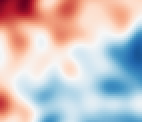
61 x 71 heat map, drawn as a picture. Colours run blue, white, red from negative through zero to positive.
Slope: up to the top left. Lone odd cells: none. Ninth with the highest average: top left. Stripes: none. Average level on the scale: 50%. Histogram: bell-shaped.
